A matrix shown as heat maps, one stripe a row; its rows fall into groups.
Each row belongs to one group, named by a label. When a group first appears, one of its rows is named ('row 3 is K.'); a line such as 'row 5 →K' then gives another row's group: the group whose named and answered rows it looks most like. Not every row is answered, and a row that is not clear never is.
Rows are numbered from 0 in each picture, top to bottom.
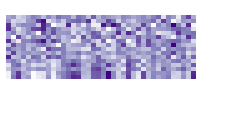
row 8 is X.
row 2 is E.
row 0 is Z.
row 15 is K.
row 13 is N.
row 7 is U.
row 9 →U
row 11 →N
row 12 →K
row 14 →K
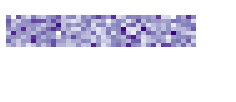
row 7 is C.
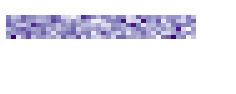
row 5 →U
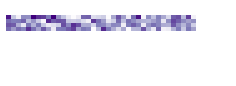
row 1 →X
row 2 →N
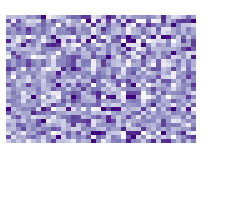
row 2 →U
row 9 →U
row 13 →N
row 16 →C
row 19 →N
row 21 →N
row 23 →E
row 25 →K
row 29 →N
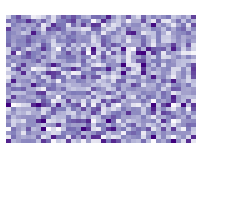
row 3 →X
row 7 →E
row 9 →Z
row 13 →K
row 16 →U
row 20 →U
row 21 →E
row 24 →C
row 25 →E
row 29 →N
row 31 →E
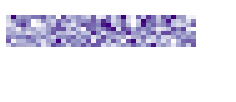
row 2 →K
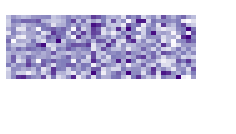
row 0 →N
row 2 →N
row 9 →C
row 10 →Z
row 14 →C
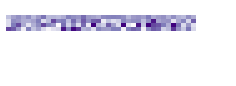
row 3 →N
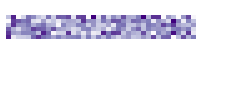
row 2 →U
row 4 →E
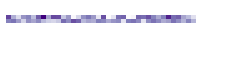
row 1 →N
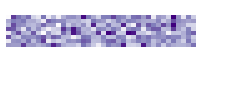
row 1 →X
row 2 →U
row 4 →K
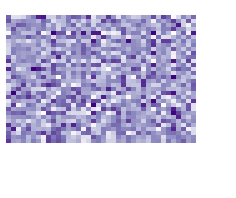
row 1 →E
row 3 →U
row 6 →C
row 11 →E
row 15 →U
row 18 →K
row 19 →U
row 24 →X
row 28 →U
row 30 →X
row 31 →X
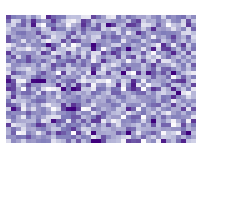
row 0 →X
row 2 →K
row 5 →E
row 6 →N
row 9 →E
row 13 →C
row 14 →U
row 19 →Z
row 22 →N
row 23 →K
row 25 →N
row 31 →N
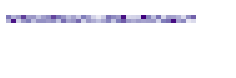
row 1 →U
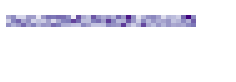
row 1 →K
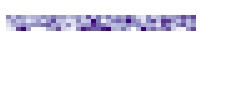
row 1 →C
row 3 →K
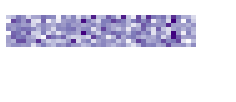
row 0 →U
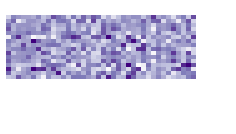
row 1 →Z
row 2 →E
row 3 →E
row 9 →E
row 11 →E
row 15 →K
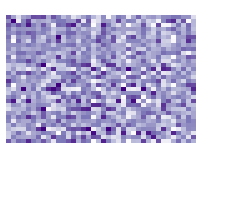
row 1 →U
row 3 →E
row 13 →C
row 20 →N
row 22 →N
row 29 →U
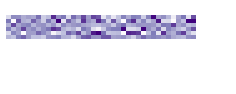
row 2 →U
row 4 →N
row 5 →K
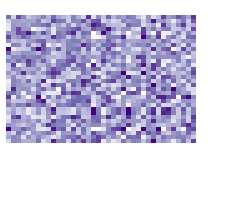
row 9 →E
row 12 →Z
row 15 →C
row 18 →U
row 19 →N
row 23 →C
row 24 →C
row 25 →K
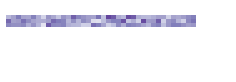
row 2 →X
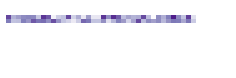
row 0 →E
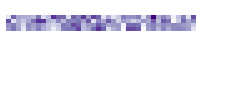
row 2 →N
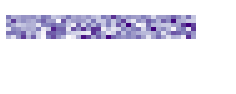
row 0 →E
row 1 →U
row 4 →X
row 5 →K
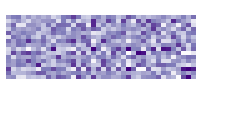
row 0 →K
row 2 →Z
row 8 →C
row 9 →Z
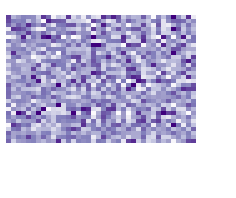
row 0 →E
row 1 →X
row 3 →X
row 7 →N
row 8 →X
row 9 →U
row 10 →K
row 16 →Z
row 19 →E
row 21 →K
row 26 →Z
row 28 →K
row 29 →E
